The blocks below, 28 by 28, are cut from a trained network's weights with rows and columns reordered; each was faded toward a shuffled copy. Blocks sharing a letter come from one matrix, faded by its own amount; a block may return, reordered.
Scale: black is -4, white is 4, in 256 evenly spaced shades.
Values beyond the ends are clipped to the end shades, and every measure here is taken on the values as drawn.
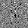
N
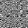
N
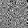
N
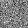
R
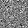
R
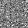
R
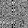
N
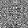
N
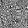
N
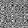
N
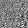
N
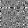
N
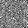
R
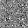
R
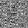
N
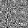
N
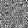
N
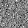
R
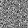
R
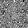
R
